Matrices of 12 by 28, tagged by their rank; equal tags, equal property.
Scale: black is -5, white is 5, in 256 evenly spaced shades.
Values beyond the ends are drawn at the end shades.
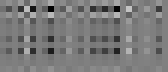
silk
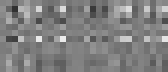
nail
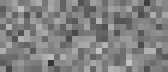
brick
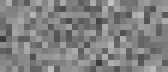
brick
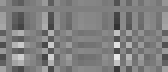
silk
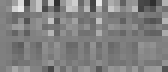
nail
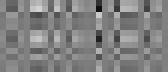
silk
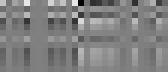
silk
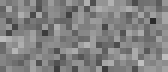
brick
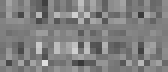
nail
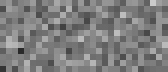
brick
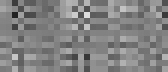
nail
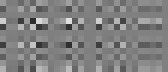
silk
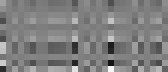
silk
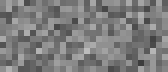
brick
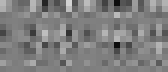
nail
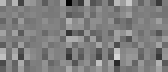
nail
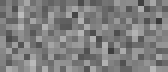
brick
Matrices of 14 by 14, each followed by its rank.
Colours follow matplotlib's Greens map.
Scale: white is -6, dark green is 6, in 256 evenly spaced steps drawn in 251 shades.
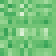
two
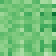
two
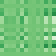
one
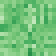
three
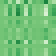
one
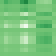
one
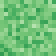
full rank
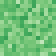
full rank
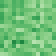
three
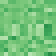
three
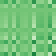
one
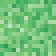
full rank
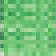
two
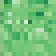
three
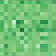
three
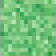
full rank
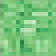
three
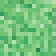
full rank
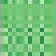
one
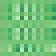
one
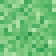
full rank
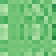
two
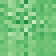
three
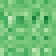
two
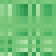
one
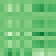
one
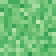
full rank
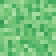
full rank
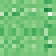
two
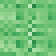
two
